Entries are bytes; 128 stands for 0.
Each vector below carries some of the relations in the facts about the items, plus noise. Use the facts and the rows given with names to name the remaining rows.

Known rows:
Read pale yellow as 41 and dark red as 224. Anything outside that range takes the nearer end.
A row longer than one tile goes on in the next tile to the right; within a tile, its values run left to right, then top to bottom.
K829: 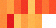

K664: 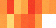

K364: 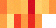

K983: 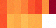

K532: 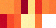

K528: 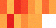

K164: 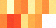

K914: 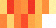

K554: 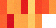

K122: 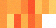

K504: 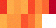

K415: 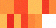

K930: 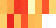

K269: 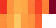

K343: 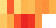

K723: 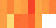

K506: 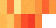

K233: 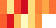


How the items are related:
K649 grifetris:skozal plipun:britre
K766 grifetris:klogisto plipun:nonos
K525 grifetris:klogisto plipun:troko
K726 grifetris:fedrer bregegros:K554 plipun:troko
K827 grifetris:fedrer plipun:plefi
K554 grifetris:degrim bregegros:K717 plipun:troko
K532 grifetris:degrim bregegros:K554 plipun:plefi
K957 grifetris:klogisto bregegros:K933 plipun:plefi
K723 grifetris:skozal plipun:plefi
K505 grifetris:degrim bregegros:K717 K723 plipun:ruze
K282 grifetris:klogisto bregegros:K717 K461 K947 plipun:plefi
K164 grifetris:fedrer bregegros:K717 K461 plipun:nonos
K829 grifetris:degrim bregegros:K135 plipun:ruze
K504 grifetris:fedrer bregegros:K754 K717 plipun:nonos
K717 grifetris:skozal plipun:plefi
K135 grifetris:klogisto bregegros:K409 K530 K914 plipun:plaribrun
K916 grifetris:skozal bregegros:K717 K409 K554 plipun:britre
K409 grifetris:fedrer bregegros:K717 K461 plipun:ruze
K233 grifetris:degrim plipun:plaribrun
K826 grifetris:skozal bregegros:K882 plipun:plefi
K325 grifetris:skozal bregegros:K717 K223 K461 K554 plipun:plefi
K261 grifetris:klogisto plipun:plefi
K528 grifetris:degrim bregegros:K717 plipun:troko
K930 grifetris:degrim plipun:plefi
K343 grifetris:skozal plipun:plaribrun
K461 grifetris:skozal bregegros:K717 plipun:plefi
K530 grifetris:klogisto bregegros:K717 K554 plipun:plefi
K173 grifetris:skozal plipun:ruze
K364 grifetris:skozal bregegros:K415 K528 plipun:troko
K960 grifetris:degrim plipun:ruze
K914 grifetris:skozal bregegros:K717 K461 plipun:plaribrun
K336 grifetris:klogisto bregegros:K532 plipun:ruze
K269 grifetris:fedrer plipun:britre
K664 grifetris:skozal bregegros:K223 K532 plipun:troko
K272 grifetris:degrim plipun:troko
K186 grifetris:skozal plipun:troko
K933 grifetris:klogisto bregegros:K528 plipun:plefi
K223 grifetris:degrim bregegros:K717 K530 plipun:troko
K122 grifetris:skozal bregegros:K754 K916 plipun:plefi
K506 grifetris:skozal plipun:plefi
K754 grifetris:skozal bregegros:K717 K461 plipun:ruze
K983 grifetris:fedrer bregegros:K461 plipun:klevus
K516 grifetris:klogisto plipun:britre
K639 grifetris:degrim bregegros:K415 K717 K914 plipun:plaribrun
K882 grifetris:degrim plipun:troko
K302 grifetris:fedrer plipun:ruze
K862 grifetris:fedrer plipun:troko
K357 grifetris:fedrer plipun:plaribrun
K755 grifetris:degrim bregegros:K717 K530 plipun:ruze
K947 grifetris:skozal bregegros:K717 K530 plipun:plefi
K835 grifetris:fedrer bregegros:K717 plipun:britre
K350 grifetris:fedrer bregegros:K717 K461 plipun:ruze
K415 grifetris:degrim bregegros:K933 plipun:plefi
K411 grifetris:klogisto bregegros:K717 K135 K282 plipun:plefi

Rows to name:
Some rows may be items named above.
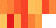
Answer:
K415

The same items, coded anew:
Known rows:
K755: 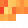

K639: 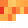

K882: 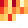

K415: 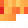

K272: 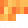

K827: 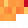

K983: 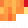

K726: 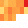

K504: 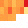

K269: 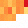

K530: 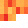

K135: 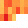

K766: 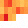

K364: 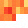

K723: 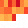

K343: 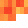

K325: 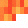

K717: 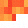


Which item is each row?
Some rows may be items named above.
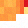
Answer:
K350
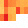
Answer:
K516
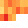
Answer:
K525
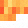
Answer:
K528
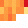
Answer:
K983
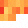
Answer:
K930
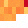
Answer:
K827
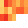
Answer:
K336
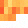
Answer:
K528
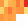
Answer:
K862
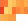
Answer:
K960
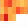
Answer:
K766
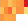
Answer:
K835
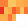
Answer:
K639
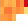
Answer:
K357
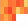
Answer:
K186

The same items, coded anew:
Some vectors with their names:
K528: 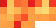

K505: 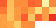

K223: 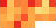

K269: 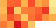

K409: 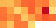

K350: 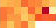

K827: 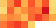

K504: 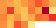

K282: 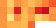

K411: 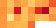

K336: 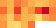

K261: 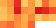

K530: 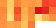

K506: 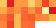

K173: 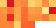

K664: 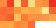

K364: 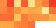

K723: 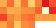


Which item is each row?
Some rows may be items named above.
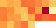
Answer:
K350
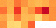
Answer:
K336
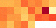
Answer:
K350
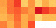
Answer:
K516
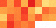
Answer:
K233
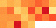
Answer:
K983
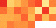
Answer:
K639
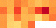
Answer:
K336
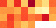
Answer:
K882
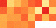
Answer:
K639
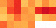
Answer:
K766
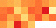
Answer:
K835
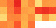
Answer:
K525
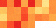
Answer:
K272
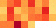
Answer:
K862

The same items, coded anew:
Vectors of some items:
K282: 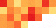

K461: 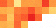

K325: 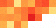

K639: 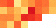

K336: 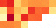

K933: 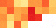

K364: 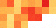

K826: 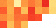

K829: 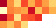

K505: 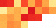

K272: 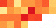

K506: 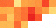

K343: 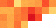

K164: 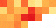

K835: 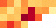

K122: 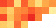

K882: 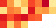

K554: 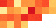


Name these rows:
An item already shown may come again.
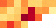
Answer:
K835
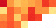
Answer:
K135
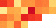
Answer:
K960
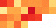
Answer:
K960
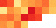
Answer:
K233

